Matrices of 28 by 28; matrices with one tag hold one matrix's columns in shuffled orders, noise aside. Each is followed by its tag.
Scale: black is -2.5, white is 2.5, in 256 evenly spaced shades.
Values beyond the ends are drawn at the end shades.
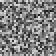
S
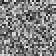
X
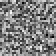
S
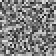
S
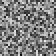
X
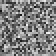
S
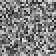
S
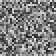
S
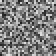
X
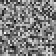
X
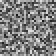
S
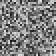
X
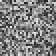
X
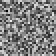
S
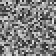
X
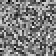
X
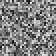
X
